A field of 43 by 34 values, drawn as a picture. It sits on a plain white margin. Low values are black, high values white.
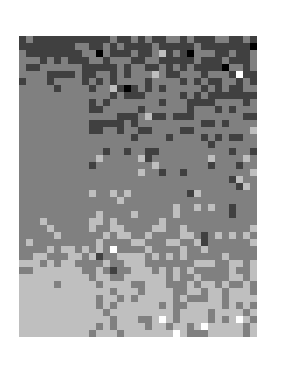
Seam: vertical, 30% of the way across, the left part calmer. Slope: up to the bottom. Stripes: none. Calmest part: middle left.
